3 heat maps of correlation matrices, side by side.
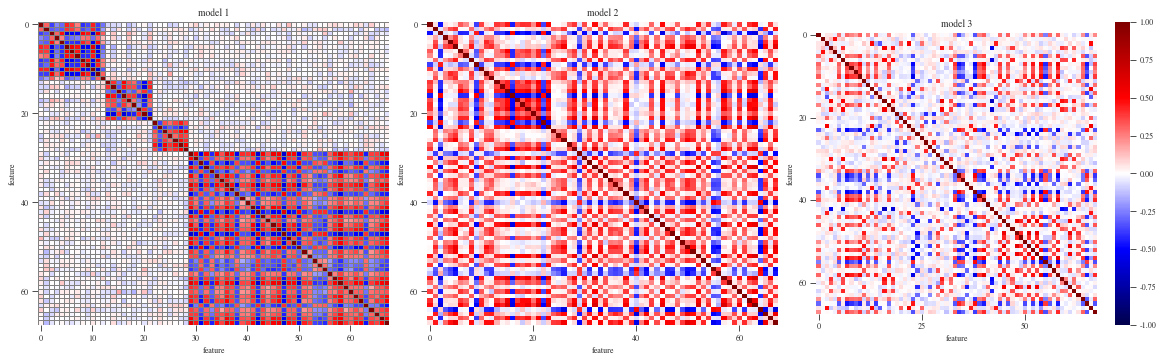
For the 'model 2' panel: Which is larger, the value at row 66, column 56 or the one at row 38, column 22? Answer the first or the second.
the first
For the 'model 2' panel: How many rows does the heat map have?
68
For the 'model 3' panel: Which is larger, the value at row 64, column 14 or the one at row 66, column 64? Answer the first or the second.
the first
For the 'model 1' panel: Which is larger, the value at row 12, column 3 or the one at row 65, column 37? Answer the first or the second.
the second
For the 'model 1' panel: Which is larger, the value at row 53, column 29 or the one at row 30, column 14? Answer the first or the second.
the second
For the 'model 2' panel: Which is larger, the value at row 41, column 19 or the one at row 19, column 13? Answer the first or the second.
the second
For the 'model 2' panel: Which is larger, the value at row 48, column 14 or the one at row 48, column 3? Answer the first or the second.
the first
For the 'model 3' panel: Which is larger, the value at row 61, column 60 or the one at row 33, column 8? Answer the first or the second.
the second
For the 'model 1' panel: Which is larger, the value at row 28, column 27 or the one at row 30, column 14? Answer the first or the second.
the first
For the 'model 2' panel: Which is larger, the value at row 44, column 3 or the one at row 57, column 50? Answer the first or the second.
the first
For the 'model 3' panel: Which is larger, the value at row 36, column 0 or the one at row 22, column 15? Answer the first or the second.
the first
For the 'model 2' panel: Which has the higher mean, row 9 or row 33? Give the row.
33
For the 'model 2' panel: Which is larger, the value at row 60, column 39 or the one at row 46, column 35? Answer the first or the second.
the second
